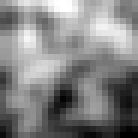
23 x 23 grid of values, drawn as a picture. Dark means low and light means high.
Average level on the scale: 50%. Lone odd cells: none. Slope: up to the top. Grain: blotchy.
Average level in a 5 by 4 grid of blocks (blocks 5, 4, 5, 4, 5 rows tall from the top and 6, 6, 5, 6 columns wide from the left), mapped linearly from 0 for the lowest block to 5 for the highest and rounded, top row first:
3554 / 5445 / 4422 / 3130 / 2110
